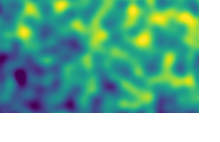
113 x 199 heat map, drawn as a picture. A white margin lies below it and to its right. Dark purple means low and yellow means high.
Ninth with the highest average: top right. Mirror symmetry: none. Slope: up to the top right. Ninth with the lowest average: bottom left. Grain: smooth.
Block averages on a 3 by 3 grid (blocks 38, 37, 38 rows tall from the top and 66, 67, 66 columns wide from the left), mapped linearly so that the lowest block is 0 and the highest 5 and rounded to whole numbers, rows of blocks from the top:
3 4 5 / 1 3 4 / 0 2 3
